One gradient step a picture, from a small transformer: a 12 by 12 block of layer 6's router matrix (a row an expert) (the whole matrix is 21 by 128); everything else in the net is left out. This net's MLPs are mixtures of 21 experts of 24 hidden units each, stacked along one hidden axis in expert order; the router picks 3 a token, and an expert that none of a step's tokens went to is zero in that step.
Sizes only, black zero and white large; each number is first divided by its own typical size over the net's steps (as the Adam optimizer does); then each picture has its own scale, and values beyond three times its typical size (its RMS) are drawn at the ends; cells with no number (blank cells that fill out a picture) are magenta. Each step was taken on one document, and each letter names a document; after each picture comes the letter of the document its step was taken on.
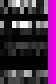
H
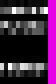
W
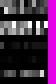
H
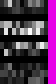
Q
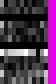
H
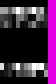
W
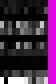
H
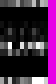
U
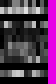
H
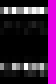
W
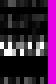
U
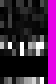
U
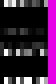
U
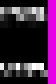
W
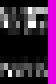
W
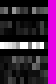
Q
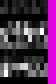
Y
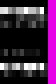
W
